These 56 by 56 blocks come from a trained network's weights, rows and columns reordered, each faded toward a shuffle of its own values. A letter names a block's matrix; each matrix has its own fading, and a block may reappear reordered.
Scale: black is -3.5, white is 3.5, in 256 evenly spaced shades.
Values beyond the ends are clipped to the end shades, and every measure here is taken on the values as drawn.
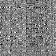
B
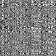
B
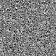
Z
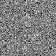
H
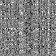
B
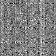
B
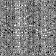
B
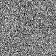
Z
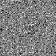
H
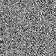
Z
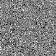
H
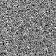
Z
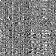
B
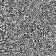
Z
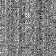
B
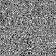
H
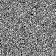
Z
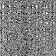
B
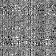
B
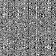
B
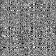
B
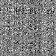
B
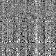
B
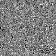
H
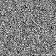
Z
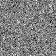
Z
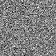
Z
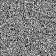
Z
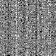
B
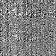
B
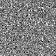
H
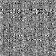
B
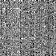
B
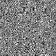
H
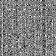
B
